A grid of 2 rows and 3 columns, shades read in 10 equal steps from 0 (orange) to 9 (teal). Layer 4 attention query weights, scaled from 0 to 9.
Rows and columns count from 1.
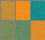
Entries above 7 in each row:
1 0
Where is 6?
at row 2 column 2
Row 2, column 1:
5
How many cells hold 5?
1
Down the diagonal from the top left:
2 6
